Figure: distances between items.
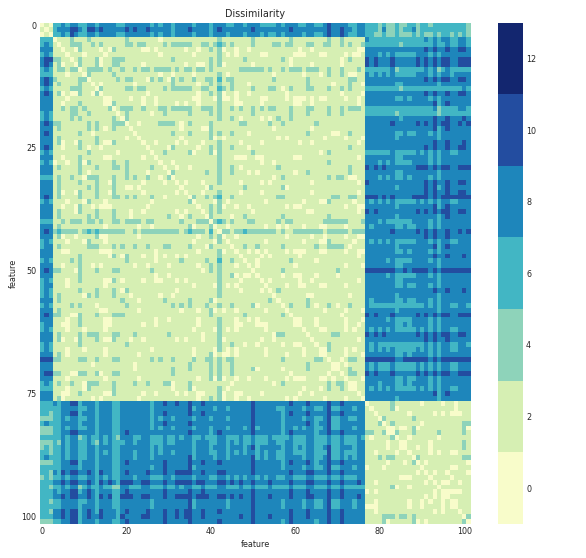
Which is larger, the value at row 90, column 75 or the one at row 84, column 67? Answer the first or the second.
the first
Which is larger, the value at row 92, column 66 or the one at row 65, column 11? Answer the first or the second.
the first
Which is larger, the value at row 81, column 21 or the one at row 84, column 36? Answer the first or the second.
the first
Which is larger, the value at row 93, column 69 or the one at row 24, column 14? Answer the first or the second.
the first
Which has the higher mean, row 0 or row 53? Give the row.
0
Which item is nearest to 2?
0
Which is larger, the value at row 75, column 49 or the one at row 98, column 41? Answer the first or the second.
the second
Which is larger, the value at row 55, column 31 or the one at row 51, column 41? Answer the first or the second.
the second
